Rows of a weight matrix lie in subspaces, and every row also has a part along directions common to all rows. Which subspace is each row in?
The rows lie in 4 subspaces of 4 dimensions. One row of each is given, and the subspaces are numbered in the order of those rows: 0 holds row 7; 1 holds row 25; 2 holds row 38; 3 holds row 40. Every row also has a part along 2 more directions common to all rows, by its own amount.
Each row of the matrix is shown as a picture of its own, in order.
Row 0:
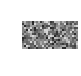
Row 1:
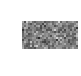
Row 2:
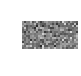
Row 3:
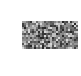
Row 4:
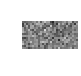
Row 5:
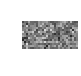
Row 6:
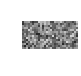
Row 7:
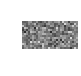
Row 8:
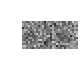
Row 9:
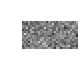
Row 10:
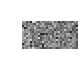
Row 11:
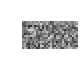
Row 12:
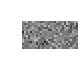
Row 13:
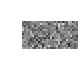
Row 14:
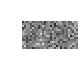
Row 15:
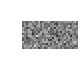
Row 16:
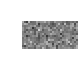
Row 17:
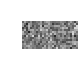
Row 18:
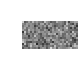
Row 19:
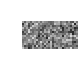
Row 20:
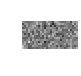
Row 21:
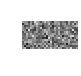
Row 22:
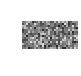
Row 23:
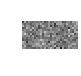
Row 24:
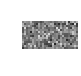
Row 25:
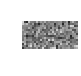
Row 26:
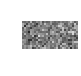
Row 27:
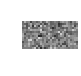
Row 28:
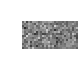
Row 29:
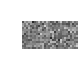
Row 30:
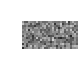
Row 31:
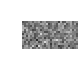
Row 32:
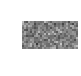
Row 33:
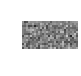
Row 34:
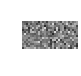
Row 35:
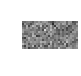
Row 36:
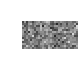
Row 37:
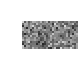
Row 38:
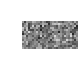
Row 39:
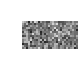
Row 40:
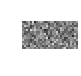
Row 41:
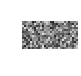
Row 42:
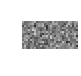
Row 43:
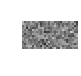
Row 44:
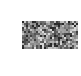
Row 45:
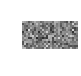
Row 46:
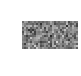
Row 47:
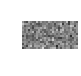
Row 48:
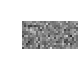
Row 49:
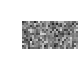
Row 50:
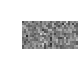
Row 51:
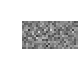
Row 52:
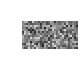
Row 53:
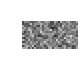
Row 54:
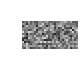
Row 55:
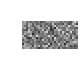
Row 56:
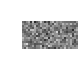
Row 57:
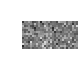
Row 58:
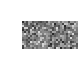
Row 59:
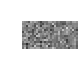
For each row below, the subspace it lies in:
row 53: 2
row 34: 0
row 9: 0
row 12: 1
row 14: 0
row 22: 2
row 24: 1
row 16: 1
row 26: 2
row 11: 1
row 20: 0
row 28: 2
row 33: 1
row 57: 0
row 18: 1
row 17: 2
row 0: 3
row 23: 0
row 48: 1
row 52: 1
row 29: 0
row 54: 3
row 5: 3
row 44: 2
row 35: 3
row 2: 0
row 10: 2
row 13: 2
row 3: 0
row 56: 3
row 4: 3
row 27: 2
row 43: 0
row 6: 0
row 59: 3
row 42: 1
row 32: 1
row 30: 1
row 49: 3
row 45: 3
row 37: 0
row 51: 3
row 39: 3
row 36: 2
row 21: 3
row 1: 2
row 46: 1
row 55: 3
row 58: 0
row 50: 2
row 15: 3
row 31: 2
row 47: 1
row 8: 0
